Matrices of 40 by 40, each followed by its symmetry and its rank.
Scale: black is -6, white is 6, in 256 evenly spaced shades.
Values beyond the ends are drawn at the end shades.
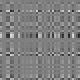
neither, rank one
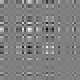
symmetric, rank one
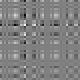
symmetric, rank one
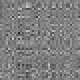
neither, rank five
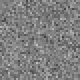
antisymmetric, full rank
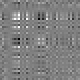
symmetric, rank two
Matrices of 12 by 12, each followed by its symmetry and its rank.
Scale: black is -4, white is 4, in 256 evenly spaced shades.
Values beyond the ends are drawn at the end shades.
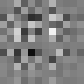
antisymmetric, rank two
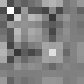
symmetric, rank two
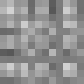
symmetric, rank two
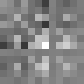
symmetric, rank two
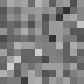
antisymmetric, full rank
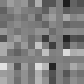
antisymmetric, rank two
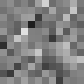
antisymmetric, full rank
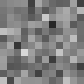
antisymmetric, full rank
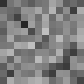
symmetric, full rank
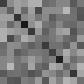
symmetric, full rank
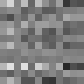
neither, rank two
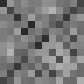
symmetric, full rank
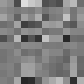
neither, rank two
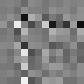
antisymmetric, rank two
